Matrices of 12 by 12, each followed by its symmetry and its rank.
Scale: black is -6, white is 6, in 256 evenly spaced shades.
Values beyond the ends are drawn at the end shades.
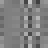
neither, rank one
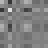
symmetric, rank one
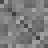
symmetric, full rank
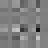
neither, rank one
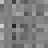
neither, rank two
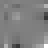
symmetric, rank one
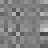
neither, rank two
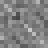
symmetric, full rank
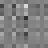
neither, rank one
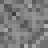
symmetric, full rank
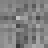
neither, rank two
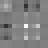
symmetric, rank one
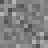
symmetric, full rank
